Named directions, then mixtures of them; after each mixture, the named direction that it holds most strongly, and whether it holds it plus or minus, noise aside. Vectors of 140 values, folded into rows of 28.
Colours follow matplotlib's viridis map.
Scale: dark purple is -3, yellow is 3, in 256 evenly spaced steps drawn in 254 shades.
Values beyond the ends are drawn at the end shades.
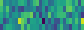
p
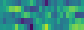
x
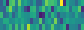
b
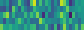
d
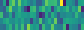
b, plus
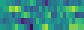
x, plus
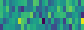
p, plus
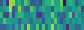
b, plus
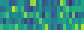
d, plus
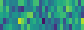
p, plus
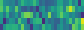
p, plus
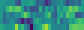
x, plus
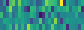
b, plus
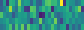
b, plus
